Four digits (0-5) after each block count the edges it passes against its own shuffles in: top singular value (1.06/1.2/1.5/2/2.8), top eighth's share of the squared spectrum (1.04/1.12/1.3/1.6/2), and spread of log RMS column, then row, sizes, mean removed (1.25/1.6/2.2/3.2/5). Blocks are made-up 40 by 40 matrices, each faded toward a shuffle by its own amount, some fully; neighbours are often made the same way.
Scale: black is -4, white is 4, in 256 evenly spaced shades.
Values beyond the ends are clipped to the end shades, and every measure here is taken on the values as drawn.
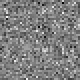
2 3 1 0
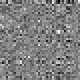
4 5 3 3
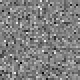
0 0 0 0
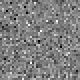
2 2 0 0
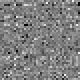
3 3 1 2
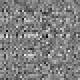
4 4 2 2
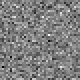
3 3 0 2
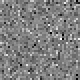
1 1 0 0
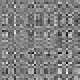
4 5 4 3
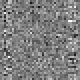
3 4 2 2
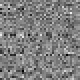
4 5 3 2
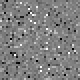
0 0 0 0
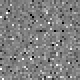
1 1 0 0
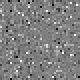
1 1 0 0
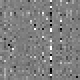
4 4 2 1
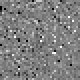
2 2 1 0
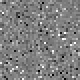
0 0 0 0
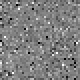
2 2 0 0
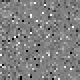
1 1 0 0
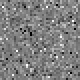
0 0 0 0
